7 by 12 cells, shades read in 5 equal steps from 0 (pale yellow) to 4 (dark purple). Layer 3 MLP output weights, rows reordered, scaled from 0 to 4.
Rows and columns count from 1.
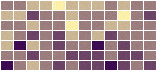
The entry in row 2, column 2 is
1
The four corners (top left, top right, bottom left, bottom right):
2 2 4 3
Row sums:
16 21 19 24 28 30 32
